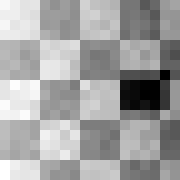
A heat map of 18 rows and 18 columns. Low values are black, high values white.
Roughest part: middle right. Slope: up to the left. Grain: checkered. Ninth with the lowest average: middle right. Odd patch: lower, in the middle right.
